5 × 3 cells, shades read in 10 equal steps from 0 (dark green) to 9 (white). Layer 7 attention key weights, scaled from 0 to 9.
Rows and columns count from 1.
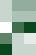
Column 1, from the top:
7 7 9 3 0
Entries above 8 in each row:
0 0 1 0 0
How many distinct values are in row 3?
3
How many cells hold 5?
2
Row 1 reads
7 5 5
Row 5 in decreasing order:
7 7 0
